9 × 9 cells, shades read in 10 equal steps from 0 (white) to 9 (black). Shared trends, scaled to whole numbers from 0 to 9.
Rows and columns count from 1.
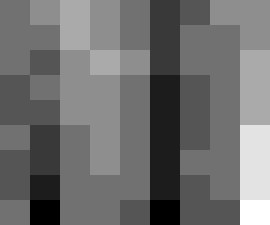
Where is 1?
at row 6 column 9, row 7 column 9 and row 8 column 9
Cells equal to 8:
6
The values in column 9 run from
0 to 4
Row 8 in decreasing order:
8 8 6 6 5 5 5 5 1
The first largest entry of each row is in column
6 6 6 6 6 6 6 2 2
